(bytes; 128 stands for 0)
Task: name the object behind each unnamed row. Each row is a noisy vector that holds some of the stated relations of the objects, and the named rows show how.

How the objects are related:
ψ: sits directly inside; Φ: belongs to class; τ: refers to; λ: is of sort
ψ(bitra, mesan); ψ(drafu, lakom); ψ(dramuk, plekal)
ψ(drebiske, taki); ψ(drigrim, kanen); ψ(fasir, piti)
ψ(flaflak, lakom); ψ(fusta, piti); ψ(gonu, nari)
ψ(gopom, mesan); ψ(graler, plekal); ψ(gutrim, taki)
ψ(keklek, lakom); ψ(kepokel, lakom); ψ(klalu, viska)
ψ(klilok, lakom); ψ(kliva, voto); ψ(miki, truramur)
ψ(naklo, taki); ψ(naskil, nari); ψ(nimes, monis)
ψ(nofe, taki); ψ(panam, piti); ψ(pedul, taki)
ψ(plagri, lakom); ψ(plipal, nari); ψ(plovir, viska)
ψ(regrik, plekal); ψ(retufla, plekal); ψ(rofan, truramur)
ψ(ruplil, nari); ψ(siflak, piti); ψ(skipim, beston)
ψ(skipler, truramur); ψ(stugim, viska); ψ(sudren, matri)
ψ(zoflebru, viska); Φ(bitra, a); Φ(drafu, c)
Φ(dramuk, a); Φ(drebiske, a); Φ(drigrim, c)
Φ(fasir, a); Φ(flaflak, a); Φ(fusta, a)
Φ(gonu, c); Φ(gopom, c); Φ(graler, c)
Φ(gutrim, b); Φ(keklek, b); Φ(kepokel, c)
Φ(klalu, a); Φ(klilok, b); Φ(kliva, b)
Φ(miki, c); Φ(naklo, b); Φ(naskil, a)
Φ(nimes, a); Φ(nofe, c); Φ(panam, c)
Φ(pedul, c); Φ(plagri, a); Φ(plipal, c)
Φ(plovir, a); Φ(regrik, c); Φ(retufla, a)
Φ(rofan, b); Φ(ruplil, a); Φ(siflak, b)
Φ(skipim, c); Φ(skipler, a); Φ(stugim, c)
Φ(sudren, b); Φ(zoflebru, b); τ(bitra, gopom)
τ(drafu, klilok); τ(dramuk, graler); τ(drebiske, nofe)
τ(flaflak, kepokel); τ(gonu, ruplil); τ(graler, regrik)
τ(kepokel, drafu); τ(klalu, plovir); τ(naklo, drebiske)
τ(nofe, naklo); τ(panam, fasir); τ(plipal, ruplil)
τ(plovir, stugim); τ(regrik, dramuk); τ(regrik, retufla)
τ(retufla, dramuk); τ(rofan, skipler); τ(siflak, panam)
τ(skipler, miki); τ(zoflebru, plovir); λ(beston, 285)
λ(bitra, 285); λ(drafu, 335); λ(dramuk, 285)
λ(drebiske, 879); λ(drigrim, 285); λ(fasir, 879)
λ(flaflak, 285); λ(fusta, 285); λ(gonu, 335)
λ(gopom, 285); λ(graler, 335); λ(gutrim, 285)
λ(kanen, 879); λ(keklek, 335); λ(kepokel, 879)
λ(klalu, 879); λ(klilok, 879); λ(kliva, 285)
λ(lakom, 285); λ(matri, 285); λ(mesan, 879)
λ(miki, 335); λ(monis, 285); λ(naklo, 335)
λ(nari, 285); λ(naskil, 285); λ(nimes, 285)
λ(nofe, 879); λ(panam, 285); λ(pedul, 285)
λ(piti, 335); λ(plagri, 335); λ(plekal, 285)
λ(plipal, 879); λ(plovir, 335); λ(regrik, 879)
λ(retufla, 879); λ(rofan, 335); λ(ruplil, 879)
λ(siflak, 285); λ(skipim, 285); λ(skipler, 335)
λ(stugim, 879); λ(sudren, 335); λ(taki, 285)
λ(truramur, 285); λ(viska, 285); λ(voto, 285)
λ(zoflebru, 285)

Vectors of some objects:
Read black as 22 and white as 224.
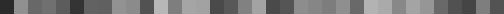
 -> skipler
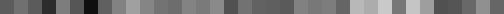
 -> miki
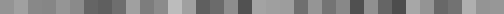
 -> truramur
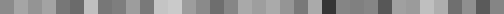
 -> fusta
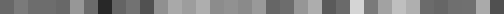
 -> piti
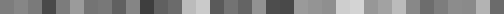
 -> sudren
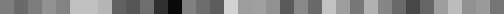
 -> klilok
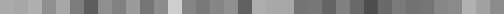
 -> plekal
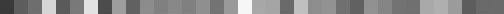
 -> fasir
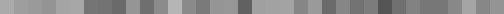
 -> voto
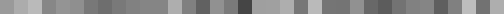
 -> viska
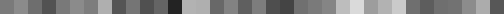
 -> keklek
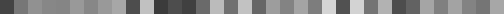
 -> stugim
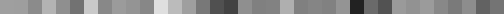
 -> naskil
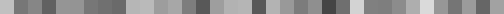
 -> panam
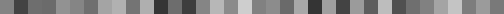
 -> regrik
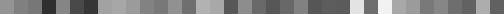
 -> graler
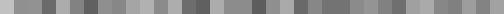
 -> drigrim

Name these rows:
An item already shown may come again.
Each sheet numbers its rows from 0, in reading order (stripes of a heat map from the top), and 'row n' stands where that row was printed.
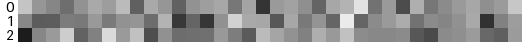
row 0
gutrim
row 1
nofe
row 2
klalu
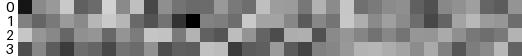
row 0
klalu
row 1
klilok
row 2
pedul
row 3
rofan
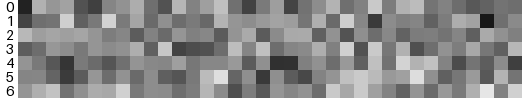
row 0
plovir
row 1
drebiske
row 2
lakom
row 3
stugim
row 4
gonu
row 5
naklo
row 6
zoflebru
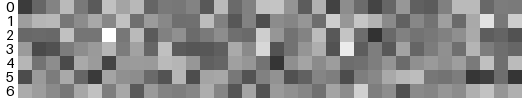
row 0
retufla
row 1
zoflebru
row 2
ruplil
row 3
plipal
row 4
gopom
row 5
plagri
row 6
kliva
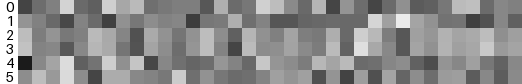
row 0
retufla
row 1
drafu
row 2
siflak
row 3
siflak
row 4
klalu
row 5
flaflak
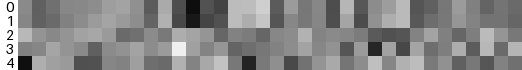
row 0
kepokel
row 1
kepokel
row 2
nari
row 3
bitra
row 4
plovir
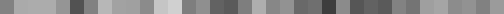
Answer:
dramuk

